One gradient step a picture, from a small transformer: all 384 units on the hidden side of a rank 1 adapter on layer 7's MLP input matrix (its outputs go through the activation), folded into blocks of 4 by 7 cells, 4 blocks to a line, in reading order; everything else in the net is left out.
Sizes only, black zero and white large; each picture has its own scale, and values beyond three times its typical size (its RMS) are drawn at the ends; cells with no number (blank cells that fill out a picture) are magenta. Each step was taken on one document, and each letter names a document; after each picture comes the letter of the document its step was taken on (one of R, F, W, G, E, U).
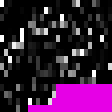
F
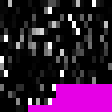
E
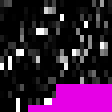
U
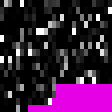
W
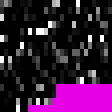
W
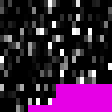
E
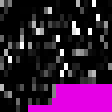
F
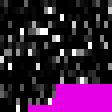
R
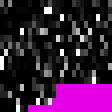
R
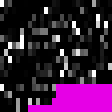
F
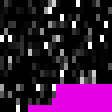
E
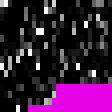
U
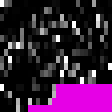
F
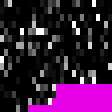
E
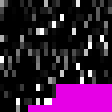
W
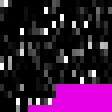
U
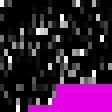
F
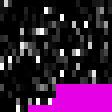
U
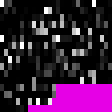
F
